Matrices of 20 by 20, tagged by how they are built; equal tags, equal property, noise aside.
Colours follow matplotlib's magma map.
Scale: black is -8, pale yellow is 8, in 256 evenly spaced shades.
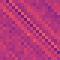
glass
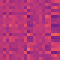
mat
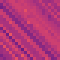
glass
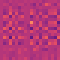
mat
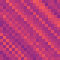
glass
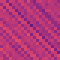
glass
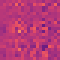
mat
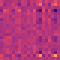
mat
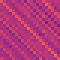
glass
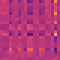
mat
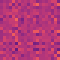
mat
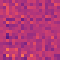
mat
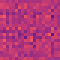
mat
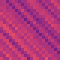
glass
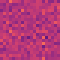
mat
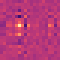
mat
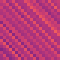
glass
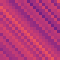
glass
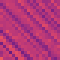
glass
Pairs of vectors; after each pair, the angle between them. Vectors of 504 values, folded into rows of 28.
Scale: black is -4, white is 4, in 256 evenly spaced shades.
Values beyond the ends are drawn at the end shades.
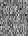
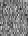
nearly parallel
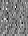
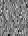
partly opposed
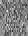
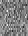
nearly parallel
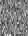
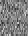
nearly parallel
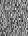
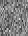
partly aligned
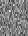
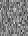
orthogonal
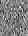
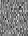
nearly opposite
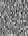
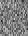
partly aligned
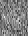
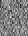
orthogonal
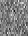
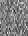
nearly parallel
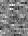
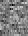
nearly opposite
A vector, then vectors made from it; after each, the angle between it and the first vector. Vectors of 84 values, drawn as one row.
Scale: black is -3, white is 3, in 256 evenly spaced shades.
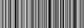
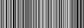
orthogonal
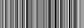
partly aligned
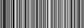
partly opposed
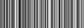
nearly opposite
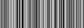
orthogonal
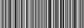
nearly parallel
